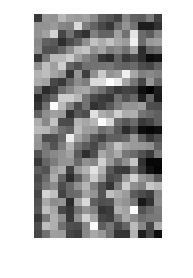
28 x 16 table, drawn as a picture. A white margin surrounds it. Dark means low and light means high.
Neither half mirrors the other. On average the colour sits 50% of the way up the scale. Concentric rings centre on the bottom right. A vertical seam about 80% of the way across splits the table, and the left part is higher. The values follow a bell shape.
